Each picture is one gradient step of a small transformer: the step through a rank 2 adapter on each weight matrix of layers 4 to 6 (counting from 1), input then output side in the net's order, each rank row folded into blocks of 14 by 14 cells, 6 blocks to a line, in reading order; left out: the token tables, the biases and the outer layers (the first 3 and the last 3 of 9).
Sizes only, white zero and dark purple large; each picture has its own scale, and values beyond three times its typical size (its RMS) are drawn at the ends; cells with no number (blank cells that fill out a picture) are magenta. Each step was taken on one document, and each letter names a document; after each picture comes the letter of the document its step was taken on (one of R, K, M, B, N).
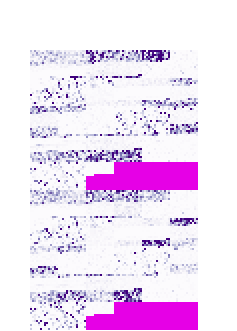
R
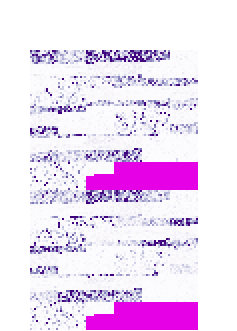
R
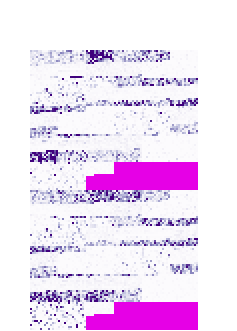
R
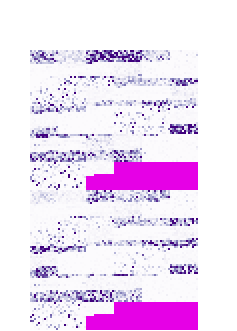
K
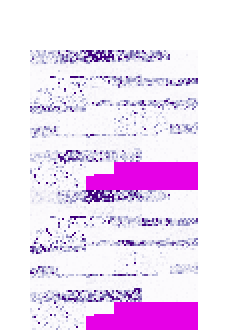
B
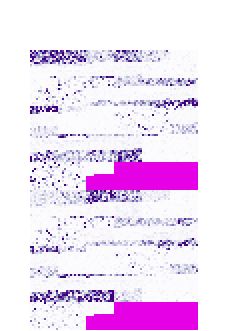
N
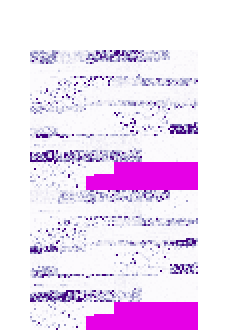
K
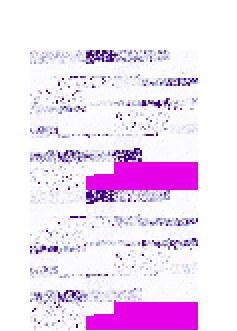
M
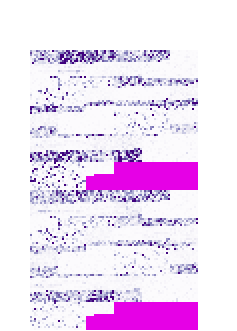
N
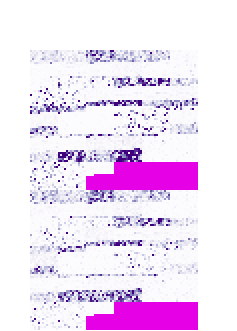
N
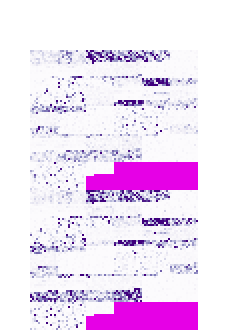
B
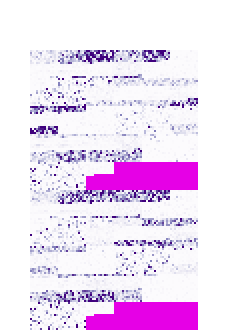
M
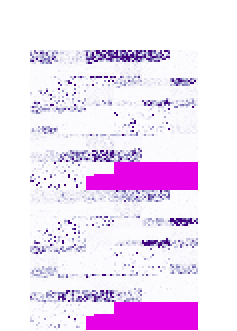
K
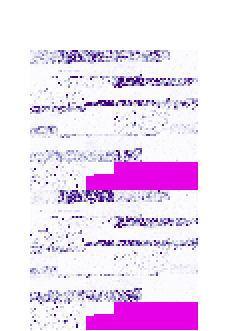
B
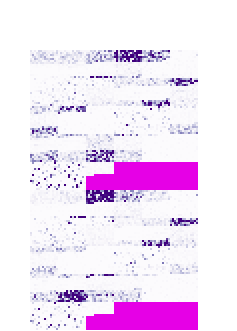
K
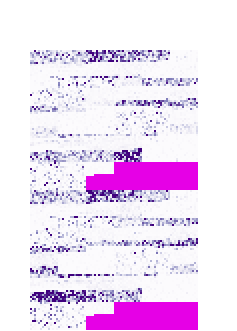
R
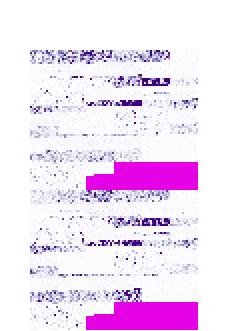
B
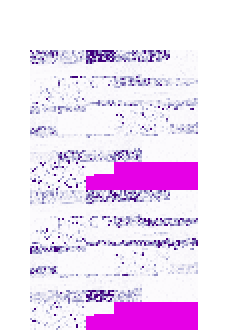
M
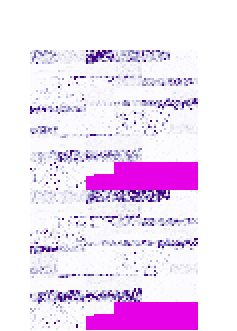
R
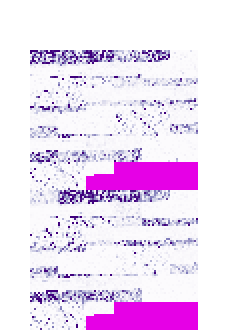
R
